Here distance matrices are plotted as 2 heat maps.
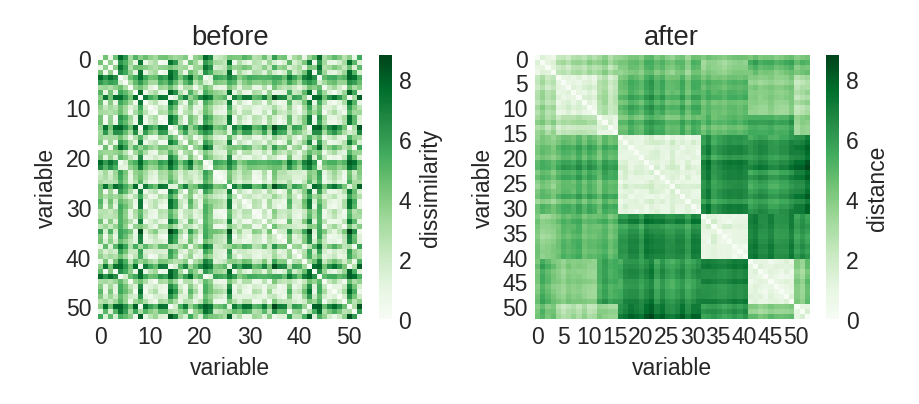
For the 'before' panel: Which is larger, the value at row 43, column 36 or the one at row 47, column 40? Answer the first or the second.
the second
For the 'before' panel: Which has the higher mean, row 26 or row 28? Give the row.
26
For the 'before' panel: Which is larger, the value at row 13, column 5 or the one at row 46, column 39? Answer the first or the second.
the first
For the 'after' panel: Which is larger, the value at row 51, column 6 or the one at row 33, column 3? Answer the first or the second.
the second
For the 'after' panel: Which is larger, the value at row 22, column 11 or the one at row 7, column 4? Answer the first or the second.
the first
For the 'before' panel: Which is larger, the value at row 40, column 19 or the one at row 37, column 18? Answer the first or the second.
the second
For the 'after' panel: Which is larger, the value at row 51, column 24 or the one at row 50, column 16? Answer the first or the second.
the first
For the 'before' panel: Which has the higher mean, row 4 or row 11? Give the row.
4
